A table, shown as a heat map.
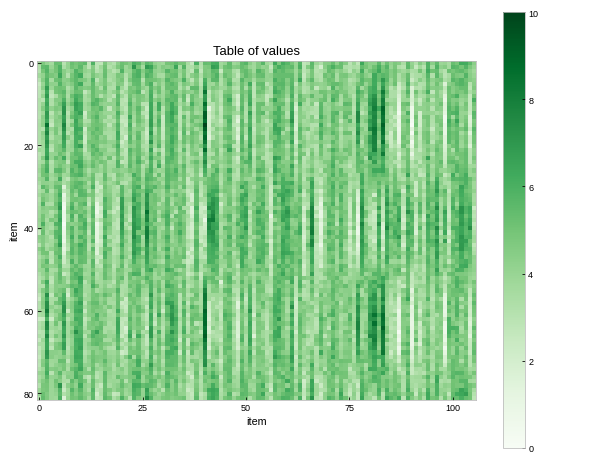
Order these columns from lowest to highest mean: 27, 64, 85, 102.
64, 85, 102, 27
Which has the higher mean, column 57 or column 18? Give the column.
57
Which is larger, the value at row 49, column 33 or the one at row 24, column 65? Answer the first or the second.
the first
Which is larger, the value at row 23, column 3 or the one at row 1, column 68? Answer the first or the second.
the first
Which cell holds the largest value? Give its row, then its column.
15, 40
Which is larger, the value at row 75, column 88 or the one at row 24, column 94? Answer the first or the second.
the second
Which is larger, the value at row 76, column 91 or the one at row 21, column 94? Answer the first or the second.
the second
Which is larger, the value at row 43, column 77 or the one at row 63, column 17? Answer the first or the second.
the second
